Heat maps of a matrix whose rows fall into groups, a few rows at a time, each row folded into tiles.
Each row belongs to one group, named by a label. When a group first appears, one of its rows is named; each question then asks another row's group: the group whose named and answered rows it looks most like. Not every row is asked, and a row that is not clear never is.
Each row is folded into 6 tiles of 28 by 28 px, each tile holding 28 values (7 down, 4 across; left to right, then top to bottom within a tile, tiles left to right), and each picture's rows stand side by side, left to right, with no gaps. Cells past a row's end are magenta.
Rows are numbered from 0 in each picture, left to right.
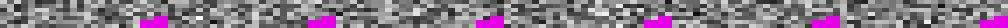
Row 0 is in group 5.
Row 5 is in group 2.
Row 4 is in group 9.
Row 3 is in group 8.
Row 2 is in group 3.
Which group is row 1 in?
9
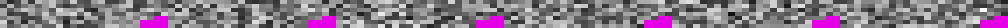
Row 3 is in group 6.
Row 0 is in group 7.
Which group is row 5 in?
3
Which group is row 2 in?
9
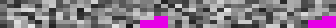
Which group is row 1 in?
7
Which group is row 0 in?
8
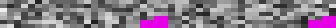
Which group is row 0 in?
2
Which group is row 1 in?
9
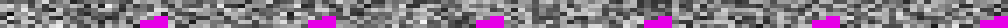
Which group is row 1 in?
7
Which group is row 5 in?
8
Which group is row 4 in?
2
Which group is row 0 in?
6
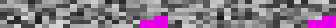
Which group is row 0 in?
6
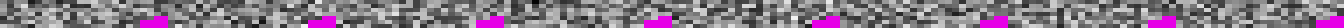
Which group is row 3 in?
2
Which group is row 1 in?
2
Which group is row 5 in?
3
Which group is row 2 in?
5
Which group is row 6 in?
8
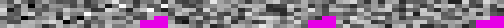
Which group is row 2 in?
8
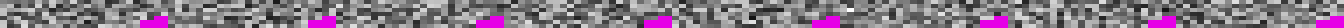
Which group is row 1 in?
5
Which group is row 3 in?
9
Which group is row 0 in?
7
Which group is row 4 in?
7
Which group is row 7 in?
7
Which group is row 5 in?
8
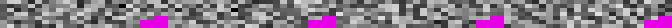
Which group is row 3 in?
8
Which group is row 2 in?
8
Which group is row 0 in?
5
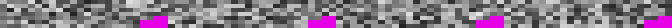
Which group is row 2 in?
7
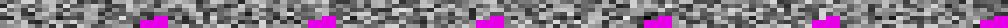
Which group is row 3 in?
9
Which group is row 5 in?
3
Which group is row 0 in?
9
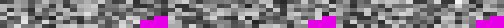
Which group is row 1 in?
5
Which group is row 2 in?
7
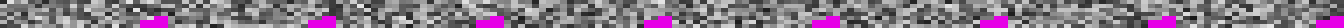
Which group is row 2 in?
9
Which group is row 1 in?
3
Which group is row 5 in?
6
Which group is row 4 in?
7
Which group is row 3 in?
6
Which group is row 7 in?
3
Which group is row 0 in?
8
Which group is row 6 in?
9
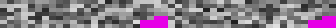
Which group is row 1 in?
7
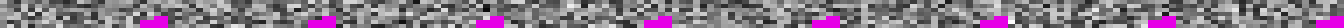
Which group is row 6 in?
5
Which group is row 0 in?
2
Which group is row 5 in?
6
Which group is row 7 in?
8
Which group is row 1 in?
3
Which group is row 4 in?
2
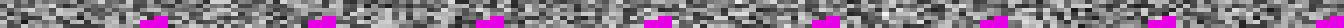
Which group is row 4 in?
7
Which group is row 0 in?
7
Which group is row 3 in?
2
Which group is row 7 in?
7
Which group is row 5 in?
7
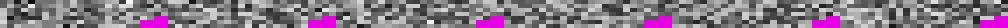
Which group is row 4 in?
5
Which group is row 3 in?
3
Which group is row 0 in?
7
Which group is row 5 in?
8
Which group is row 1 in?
5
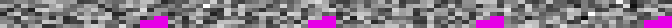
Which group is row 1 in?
6
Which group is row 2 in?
6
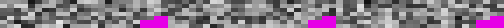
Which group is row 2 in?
2
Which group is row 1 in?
3
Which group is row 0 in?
6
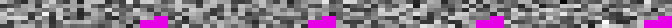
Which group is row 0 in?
8
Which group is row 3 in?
5
